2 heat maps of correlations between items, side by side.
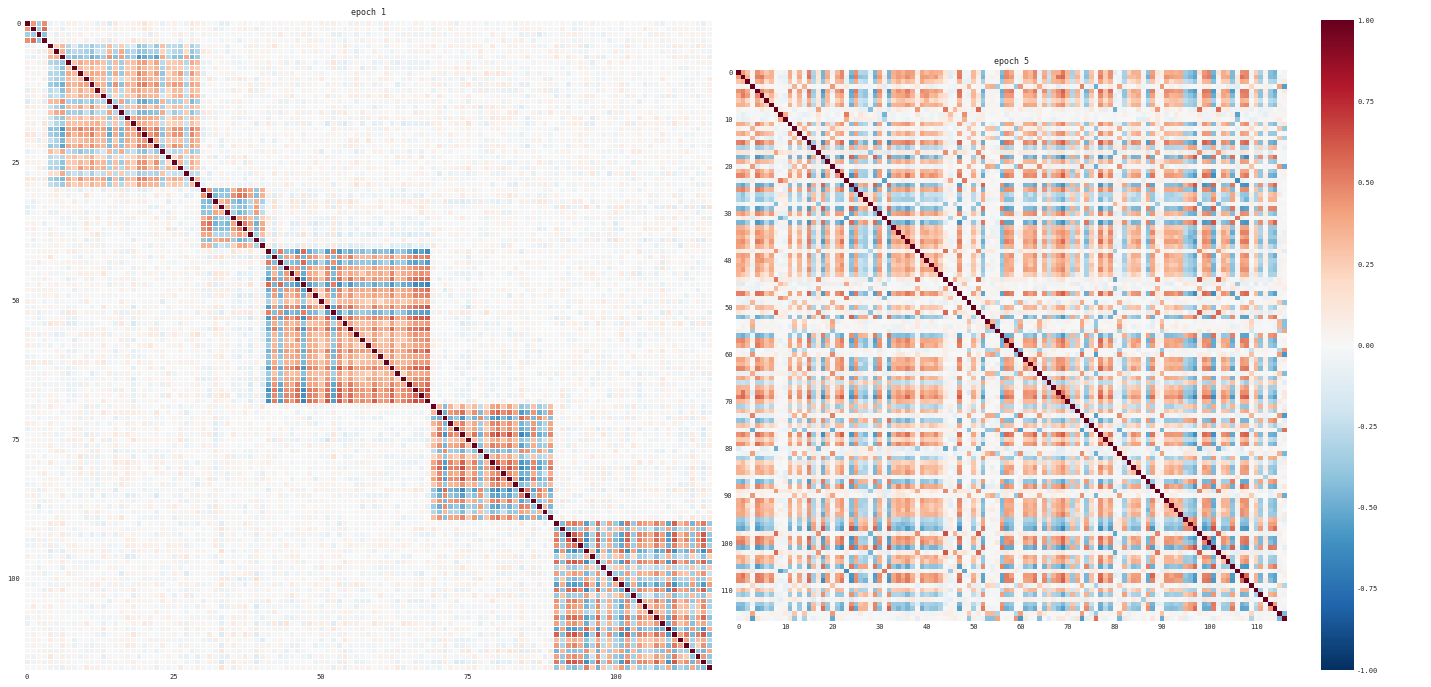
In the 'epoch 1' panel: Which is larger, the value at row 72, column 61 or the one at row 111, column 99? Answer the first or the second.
the second
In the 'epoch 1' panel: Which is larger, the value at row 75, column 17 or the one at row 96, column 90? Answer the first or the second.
the first
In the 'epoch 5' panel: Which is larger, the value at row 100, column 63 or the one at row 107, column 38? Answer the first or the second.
the first
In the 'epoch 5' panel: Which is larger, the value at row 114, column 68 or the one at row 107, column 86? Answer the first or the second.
the second
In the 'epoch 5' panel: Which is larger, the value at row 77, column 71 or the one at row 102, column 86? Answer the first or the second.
the second
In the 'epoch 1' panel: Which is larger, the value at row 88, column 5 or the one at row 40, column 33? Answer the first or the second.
the first
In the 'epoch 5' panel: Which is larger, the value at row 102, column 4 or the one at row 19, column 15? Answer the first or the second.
the second
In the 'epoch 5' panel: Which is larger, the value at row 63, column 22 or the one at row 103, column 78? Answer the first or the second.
the first
